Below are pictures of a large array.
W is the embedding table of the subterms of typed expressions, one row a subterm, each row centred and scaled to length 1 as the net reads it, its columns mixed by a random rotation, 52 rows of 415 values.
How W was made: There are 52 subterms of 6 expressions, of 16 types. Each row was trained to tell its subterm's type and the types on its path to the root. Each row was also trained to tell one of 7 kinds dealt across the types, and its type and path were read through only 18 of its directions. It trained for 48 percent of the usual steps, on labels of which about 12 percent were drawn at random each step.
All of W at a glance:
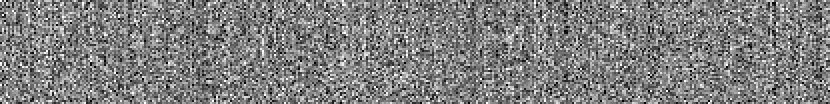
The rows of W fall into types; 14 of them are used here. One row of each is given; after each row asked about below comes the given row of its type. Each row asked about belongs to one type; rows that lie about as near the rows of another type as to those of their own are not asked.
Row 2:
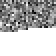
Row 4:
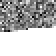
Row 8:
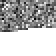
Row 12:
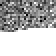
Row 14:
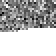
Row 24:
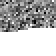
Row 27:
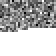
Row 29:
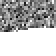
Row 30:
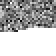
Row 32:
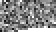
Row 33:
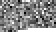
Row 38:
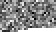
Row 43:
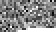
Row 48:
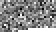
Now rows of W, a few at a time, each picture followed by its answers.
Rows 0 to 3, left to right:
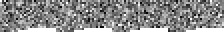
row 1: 33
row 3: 12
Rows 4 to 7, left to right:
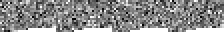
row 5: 30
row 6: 8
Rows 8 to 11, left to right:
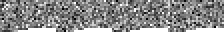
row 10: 38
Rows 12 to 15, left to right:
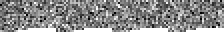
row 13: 4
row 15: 33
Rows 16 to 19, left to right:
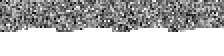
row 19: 4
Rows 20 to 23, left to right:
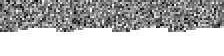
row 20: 12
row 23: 30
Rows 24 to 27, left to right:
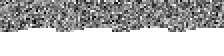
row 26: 32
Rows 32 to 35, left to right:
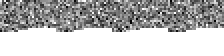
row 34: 4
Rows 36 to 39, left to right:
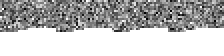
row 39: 8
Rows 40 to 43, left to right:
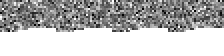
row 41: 14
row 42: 43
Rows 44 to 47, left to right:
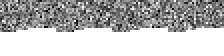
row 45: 30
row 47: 2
